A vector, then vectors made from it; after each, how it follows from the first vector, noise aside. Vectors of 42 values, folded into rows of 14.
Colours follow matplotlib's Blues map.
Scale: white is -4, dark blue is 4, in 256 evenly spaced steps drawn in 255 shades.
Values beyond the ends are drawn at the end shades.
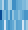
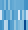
wrapped around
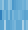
shrunk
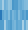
shrunk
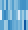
wrapped around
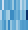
wrapped around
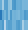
shrunk
